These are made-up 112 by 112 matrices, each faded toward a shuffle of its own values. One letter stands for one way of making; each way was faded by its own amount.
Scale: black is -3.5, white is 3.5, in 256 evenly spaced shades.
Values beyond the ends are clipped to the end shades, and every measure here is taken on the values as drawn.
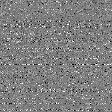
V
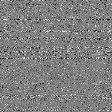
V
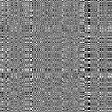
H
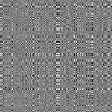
H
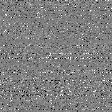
V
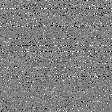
V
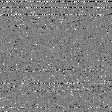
V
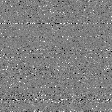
V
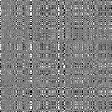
H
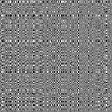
H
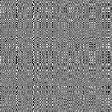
H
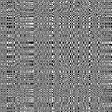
H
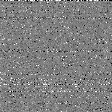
V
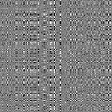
H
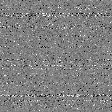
V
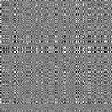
H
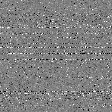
V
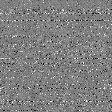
V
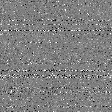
V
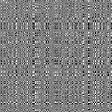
H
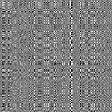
H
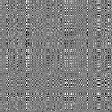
H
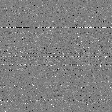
V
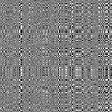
H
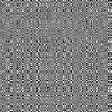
H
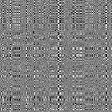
H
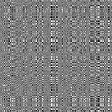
H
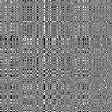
H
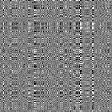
H
